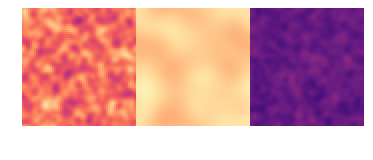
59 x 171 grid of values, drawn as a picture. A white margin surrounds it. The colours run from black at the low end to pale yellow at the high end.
It is made of 1 by 3 panels. Panel 1,1: high, blotchy. Panel 1,2: very high, smooth, faint in contrast. Panel 1,3: low, blotchy, faint in contrast.
